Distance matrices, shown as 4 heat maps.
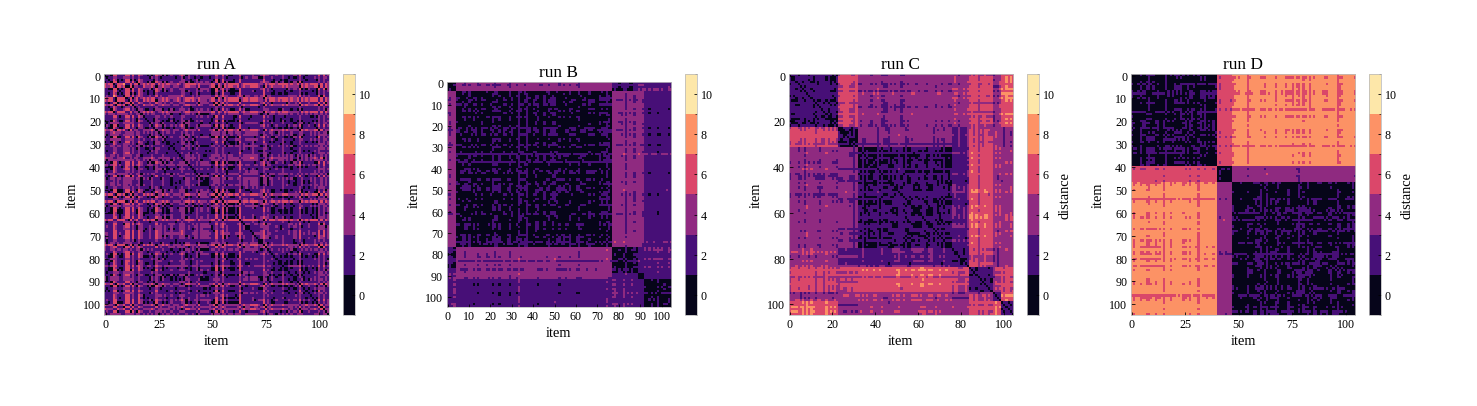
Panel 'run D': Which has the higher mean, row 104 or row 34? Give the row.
34
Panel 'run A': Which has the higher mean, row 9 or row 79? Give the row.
9
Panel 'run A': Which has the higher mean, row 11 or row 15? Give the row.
11
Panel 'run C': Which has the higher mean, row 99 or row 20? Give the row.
99
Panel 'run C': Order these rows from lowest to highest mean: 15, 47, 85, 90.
47, 15, 90, 85
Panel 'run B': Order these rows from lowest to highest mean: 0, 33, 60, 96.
60, 96, 33, 0
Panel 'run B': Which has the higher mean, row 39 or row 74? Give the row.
74
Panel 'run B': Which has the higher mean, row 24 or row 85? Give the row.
85
